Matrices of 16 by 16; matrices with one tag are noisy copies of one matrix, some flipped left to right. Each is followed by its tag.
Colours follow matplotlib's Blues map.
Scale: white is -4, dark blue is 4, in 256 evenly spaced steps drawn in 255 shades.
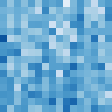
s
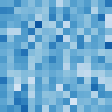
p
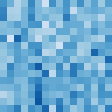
s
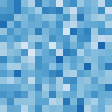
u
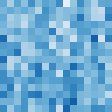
s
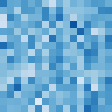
p
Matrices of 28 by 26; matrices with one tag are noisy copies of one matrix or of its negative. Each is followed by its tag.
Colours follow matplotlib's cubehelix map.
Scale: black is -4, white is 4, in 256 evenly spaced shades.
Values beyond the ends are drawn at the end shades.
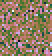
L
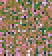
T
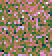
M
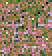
M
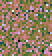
L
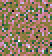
L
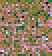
M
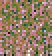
T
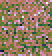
M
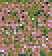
M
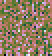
T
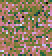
M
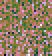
T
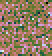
M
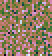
T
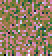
T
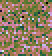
M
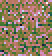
M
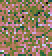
M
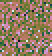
L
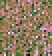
T
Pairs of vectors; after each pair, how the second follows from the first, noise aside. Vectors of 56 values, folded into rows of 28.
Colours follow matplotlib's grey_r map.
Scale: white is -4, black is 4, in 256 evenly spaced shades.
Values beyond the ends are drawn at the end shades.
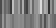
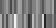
reversed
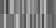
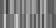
copied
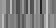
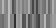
reversed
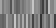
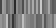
reversed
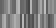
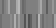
partly zeroed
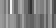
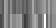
reversed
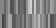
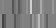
partly zeroed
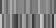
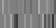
partly zeroed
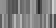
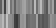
reversed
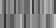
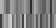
reversed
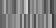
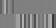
partly zeroed
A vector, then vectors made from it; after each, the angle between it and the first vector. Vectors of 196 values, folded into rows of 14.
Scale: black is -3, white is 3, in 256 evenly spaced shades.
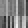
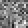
partly aligned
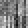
nearly opposite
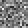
orthogonal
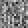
partly opposed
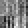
nearly parallel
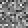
orthogonal
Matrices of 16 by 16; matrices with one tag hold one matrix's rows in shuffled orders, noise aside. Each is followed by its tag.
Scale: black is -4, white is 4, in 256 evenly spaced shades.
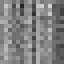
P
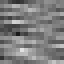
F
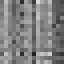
P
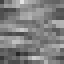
F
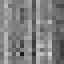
P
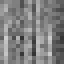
P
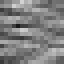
F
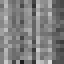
P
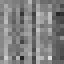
P
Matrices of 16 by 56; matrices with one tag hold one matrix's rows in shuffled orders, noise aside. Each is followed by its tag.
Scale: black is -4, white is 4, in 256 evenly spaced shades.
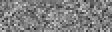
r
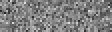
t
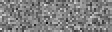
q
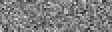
r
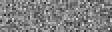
t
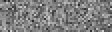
t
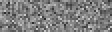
t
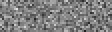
r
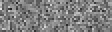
q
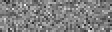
t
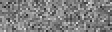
t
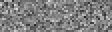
r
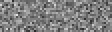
r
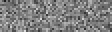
t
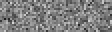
t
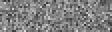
t
